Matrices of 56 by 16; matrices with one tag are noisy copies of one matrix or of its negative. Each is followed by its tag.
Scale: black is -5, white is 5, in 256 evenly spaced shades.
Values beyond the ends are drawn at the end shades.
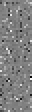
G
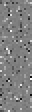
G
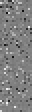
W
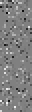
W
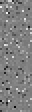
W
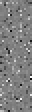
G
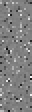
G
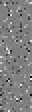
G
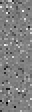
W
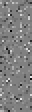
G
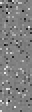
W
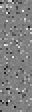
W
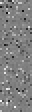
W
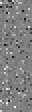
W
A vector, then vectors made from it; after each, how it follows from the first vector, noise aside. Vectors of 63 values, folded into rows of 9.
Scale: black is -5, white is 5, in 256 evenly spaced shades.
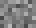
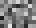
scaled up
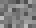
negated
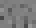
partly zeroed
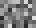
scaled up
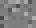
partly zeroed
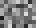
scaled up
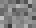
negated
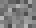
negated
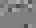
partly zeroed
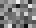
scaled up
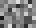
scaled up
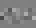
partly zeroed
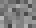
negated
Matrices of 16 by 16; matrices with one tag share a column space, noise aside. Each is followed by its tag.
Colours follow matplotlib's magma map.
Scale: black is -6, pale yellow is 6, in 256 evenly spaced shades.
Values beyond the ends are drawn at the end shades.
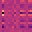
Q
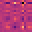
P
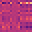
P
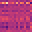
P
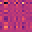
P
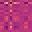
P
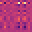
P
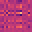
Q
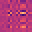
Q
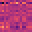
P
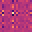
Q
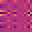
Q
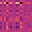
P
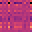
P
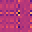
Q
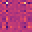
P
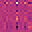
P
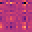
P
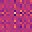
Q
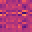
Q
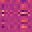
Q
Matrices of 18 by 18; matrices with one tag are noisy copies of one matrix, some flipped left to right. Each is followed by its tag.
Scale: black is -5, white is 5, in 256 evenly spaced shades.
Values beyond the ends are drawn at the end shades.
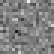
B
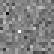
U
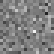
U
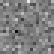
B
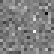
U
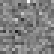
B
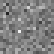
U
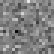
B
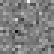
B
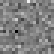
B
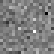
U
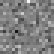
B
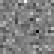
B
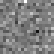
B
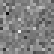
U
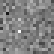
U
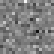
B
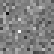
U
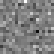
B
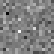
U
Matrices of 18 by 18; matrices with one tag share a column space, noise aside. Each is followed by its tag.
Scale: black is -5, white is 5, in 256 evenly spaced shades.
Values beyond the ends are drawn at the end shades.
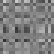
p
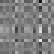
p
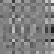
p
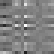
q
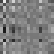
p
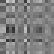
p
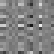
q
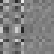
p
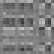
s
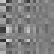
p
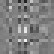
p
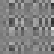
s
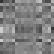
p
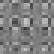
s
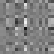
s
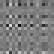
q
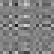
q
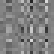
p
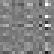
q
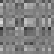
s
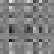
p
